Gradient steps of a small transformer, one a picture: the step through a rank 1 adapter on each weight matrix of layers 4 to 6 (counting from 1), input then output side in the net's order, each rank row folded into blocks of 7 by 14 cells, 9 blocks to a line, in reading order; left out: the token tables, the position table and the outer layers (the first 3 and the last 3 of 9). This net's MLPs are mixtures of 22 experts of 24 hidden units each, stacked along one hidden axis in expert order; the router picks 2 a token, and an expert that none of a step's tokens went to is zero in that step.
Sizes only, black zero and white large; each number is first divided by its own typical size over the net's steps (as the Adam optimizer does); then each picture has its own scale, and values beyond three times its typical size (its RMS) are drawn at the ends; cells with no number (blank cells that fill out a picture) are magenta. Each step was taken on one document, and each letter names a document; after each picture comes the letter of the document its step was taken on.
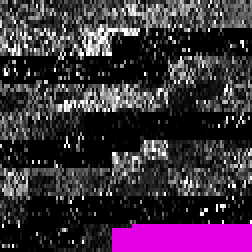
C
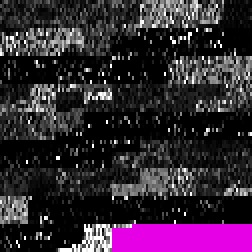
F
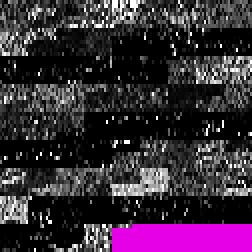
F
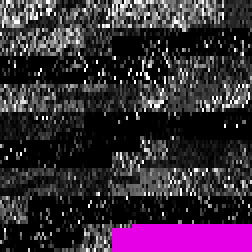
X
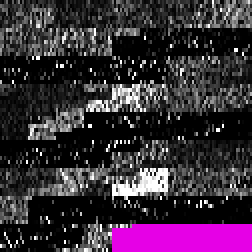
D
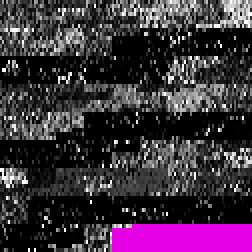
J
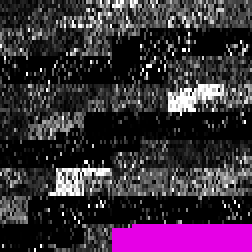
J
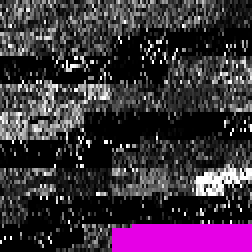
C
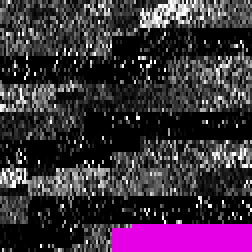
J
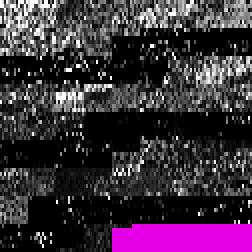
C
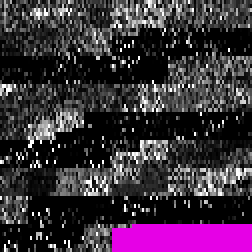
D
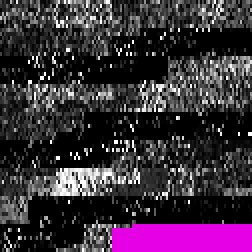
D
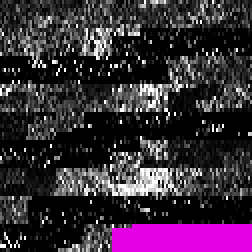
D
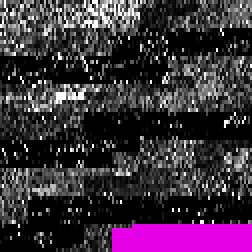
C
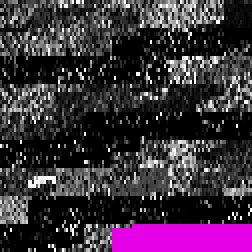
J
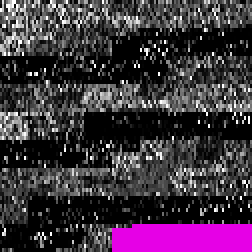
C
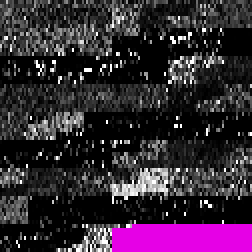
F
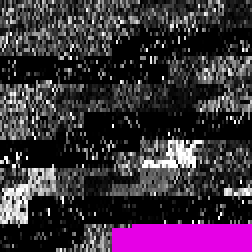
C
